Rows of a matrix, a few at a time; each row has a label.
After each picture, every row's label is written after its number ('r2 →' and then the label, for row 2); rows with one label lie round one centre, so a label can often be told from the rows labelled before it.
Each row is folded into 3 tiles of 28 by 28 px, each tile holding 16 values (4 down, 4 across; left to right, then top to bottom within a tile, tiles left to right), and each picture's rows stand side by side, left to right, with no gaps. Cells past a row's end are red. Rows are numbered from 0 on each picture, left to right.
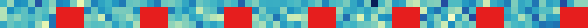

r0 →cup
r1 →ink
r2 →ink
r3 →ink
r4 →cup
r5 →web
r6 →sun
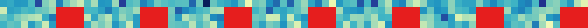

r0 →cup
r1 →cup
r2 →cup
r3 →cup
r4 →cup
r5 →ink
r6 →cup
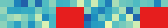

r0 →cup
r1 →web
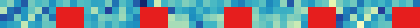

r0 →web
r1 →sun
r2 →ink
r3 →cup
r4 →web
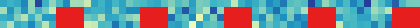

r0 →cup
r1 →ink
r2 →web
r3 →sun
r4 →sun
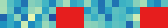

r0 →web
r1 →ink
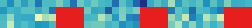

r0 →ink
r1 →sun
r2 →ink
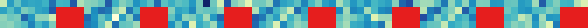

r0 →ink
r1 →web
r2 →cup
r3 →web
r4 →ink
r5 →web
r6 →cup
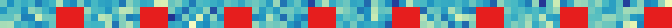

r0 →ink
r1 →cup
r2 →web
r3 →sun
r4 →sun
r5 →ink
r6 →cup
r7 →cup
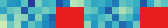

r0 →sun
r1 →sun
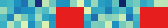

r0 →cup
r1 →cup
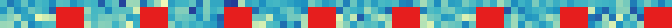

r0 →ink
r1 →cup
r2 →sun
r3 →ink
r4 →ink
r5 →ink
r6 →ink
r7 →web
